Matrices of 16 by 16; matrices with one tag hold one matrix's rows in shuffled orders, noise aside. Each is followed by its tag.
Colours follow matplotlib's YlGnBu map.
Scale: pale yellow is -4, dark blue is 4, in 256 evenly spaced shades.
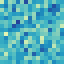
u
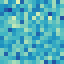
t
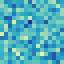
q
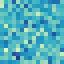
u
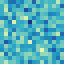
q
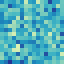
t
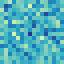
q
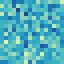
u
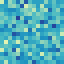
u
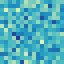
u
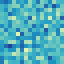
t
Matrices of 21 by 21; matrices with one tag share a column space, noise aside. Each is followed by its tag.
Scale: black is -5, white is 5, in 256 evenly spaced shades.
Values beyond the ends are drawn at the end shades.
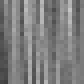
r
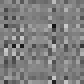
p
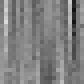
r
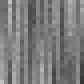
r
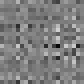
p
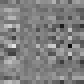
p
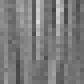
r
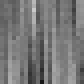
r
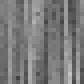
r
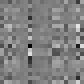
p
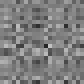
p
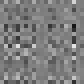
p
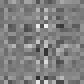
p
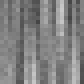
r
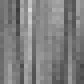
r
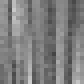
r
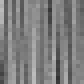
r
